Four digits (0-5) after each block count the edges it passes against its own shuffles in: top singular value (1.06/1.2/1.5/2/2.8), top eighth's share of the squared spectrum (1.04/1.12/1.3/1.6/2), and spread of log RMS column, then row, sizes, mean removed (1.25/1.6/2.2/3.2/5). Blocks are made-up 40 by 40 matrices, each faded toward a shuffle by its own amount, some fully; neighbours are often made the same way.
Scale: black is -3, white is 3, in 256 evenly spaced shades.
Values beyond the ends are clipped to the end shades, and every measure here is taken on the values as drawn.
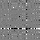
4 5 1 2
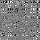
4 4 2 2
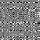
4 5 2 3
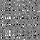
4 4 2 2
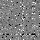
3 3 1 1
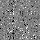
3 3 2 1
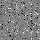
2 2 1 0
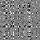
4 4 3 2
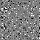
3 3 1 0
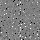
2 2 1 0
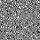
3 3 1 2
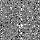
2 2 2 0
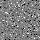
0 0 0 0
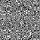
3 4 2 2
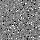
1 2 0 0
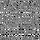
3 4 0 3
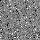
2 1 0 0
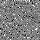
2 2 0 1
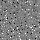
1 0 0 0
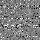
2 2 0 2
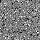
0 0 0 0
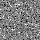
0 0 0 0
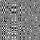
4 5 3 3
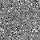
2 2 1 0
